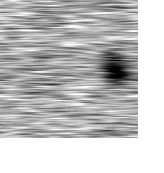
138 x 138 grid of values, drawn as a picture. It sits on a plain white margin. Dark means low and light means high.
Grain: streaks across. Dips: one, in the middle right. Ninth with the lowest average: middle right.
